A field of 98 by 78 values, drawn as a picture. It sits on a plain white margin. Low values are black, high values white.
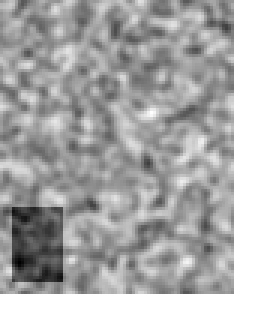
Mirror symmetry: none. Ninth with the lowest average: bottom left. Odd patch: lower, in the bottom left. Grain: blotchy.
